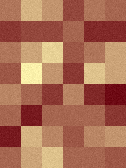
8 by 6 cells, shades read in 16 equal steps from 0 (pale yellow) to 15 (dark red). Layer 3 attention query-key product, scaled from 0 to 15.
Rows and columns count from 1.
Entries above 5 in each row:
5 6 3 3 6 6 5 4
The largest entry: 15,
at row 5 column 6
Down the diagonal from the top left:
8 11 2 12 13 12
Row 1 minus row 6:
-1 -10 -3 2 -1 -3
